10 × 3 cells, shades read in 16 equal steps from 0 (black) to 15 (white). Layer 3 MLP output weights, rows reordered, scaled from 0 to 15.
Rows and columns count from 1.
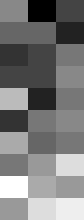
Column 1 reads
8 6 3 4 11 3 10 7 15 9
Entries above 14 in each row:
0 0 0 0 0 0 0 0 1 0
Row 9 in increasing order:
9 10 15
